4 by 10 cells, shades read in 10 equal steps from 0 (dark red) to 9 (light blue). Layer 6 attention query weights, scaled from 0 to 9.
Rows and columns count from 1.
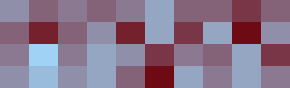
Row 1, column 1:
6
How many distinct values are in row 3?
6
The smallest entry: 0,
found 2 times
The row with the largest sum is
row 4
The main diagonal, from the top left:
6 1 5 7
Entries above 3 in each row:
9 6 8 9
